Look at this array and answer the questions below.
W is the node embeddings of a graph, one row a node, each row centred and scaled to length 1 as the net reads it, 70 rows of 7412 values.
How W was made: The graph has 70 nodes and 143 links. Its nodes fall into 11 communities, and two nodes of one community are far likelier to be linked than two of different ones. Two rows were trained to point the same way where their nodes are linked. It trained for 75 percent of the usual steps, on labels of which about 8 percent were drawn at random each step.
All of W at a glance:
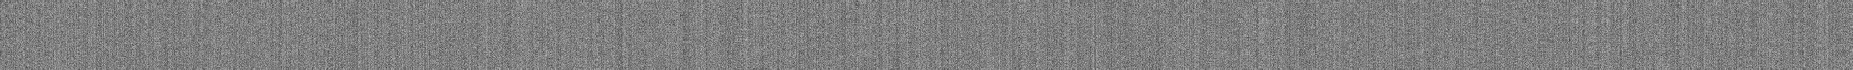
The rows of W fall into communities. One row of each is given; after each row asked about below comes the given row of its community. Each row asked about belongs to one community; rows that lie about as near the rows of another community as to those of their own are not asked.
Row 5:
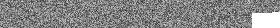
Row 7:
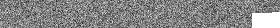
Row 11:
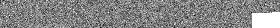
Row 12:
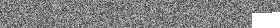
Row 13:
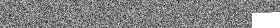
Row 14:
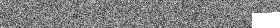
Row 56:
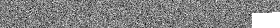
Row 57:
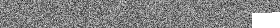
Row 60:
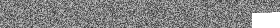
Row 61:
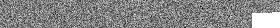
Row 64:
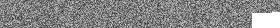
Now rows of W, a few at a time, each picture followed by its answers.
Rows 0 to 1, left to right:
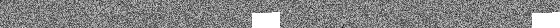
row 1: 5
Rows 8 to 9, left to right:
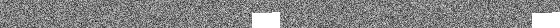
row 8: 57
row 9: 12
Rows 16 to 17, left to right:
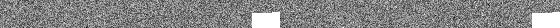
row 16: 64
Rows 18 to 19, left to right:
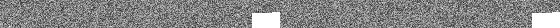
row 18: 12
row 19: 12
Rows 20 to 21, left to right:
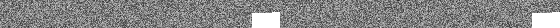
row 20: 5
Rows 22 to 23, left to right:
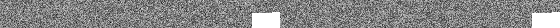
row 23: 14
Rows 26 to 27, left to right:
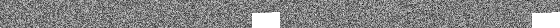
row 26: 13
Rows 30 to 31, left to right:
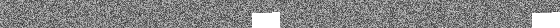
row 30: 5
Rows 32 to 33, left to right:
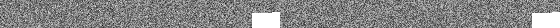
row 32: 61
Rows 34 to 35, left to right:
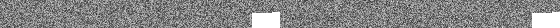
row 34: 7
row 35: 64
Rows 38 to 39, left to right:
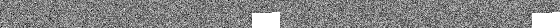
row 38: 56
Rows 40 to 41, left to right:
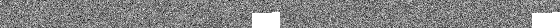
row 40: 11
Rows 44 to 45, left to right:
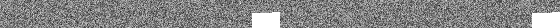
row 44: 60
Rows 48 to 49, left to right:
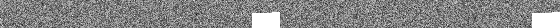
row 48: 14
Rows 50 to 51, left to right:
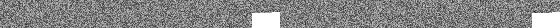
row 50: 13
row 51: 56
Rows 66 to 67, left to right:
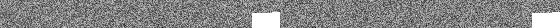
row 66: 14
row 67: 57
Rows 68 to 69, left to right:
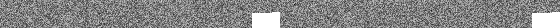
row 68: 56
